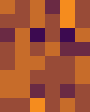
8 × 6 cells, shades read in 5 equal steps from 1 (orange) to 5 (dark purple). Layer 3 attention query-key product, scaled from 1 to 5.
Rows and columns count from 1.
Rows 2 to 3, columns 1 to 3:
3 3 2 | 4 2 5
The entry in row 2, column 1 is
3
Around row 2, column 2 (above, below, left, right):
3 2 3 2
